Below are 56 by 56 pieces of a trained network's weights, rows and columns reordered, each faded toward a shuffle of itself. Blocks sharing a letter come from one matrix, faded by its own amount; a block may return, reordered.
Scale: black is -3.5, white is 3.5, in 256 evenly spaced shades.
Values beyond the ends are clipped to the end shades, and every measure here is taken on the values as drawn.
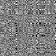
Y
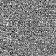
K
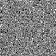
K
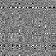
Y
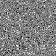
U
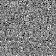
K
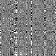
Y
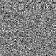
K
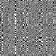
Y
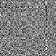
Y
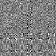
Y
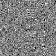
K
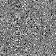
U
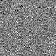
K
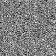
K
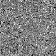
U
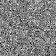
K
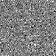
U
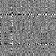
Y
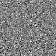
U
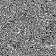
K
